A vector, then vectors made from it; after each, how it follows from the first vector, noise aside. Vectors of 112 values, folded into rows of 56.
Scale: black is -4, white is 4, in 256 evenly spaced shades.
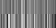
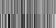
negated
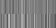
shrunk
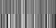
copied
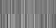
shrunk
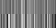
copied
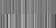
shrunk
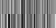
negated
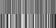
copied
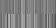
shrunk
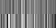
copied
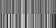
copied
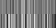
copied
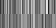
reversed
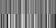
copied
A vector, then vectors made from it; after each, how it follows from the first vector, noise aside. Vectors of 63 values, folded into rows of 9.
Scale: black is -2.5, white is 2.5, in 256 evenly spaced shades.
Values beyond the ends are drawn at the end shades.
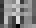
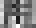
negated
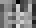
reversed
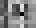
wrapped around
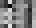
wrapped around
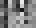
wrapped around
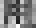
negated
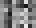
wrapped around
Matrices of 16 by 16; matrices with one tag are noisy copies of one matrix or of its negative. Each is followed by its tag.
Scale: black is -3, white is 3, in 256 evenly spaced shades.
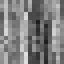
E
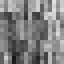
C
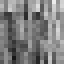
C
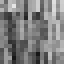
C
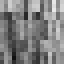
C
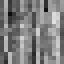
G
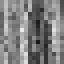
E
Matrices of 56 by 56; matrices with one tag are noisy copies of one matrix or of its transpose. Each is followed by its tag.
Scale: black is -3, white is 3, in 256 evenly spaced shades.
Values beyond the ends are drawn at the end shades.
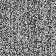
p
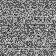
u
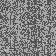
p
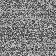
p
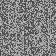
u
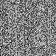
u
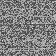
u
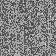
u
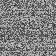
p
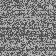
p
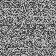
u
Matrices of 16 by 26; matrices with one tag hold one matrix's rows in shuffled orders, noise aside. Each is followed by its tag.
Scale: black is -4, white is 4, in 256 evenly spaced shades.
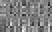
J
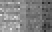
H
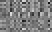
J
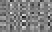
J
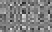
J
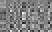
J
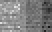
H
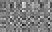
J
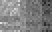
H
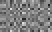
J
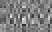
J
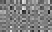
J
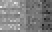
H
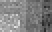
H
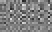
J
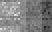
H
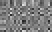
J
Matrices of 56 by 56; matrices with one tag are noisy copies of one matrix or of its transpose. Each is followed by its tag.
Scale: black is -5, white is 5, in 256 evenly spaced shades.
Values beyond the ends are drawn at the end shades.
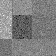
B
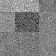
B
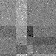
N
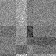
N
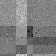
N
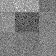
B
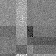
N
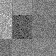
B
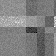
N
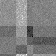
N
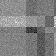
N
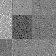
B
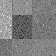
B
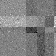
N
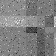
N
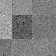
B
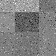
B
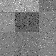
B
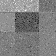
B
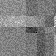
N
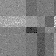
N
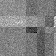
N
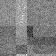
N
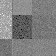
B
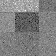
B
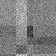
N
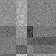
N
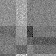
N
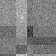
N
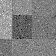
B
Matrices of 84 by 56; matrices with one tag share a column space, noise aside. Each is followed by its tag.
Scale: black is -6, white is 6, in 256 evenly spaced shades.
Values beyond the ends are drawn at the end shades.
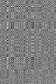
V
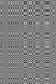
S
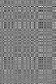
V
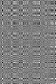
S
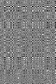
V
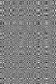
S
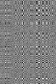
S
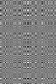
S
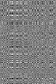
S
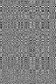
V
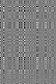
V
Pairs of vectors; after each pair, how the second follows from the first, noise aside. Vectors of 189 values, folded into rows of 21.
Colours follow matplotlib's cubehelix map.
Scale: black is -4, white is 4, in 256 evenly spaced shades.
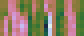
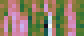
copied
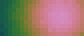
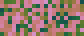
shuffled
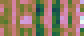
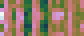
reversed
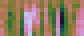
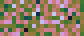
shuffled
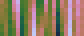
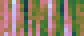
reversed
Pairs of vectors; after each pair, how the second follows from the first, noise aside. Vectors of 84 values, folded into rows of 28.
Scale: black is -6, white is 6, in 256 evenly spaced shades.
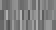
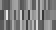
scaled up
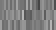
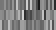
scaled up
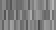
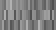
negated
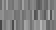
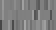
partly zeroed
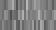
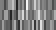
scaled up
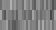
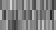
scaled up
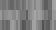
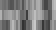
scaled up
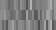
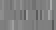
partly zeroed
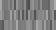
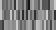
scaled up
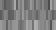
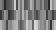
scaled up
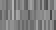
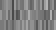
negated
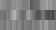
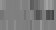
partly zeroed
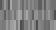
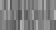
negated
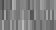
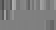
partly zeroed
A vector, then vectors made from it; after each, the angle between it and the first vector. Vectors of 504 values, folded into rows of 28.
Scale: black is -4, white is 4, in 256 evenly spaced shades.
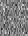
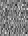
nearly parallel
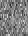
orthogonal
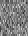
orthogonal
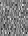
nearly parallel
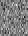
nearly opposite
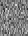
nearly opposite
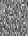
partly aligned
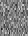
nearly parallel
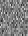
orthogonal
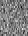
partly opposed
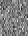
partly opposed
